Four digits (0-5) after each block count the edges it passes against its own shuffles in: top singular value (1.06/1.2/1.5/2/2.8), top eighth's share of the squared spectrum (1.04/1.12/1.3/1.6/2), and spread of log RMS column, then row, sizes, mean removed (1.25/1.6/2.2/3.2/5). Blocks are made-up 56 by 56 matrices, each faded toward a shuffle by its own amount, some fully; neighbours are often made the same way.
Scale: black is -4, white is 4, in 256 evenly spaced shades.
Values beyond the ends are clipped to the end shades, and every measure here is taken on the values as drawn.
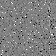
2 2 0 0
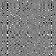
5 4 2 2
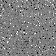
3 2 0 0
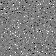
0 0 0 0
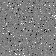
0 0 0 0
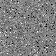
2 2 0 0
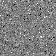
1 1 1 0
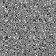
3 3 1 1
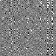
4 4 3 2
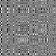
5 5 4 3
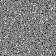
0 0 0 0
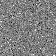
0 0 0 0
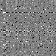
4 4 1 2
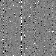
3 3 2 0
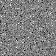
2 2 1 0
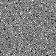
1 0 0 0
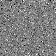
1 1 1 0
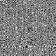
3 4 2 2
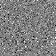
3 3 1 1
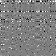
4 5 2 3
